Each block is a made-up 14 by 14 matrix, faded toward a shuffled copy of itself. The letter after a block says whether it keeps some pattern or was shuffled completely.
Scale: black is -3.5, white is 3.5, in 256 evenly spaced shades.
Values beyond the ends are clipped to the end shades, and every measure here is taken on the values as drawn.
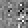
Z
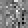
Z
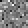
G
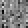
Z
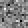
G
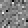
G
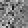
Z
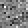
G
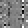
Z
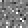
G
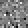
G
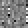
Z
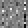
Z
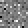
G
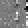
Z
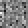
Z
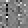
Z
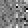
Z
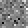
G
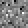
G
